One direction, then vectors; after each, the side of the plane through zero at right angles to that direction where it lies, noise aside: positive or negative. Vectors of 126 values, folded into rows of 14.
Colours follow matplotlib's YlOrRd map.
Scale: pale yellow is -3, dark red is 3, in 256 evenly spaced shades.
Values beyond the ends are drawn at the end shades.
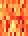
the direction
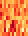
negative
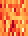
negative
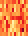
positive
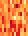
negative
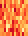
negative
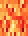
positive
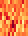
negative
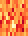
positive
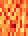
negative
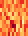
negative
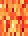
positive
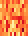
positive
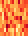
positive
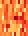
positive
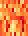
positive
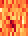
negative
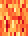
positive
